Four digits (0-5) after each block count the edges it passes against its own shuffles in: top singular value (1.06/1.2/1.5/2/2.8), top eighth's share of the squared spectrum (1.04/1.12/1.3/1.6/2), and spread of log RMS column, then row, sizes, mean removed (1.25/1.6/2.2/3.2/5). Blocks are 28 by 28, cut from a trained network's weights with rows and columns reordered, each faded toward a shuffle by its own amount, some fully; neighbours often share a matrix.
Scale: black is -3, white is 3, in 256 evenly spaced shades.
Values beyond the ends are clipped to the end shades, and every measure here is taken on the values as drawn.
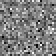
0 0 0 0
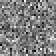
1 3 0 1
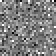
0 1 0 0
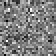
2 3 1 0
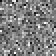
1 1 0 0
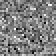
0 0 0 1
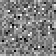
0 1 0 0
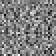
3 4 1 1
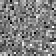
0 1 0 0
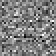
3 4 1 2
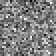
1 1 0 0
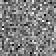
0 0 0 0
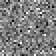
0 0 0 0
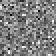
2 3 1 0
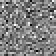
2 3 1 1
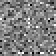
3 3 0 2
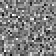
1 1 0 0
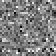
2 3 0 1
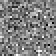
1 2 0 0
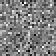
2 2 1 0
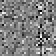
2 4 3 1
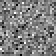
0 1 0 0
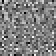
3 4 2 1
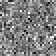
2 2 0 0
